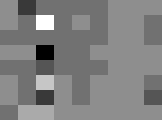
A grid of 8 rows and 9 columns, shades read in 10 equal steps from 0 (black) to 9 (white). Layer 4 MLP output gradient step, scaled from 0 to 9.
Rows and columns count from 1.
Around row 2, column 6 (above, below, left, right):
4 4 5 5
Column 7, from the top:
5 5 5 5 5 5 5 5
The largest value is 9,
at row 2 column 3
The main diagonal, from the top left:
5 4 4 4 4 5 5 5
